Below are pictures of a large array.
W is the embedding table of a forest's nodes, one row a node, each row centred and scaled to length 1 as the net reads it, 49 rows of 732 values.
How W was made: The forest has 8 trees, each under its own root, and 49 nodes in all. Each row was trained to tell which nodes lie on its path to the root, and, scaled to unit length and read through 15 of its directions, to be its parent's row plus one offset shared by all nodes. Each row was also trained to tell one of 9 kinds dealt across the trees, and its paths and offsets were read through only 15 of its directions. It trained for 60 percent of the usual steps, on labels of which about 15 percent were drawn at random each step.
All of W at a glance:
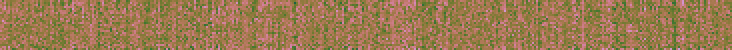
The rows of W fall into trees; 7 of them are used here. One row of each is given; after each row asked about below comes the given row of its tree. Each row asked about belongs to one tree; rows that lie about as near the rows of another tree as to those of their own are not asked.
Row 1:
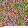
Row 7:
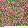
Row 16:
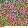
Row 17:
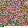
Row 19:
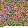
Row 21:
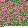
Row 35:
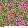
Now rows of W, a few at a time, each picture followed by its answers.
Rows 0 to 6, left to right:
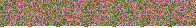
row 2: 17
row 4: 16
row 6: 17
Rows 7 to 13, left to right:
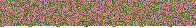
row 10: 17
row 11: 19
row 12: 19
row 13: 35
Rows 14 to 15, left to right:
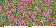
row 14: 35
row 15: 19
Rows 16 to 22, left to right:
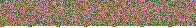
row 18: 21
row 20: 17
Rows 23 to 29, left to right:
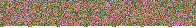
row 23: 17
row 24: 19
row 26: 16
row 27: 17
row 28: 7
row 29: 1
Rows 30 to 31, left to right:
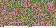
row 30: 1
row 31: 16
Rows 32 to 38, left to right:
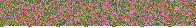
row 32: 19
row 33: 35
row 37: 7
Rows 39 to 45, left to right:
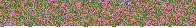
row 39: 1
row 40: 21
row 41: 16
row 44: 16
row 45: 35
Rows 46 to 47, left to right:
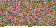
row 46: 17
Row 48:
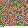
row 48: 7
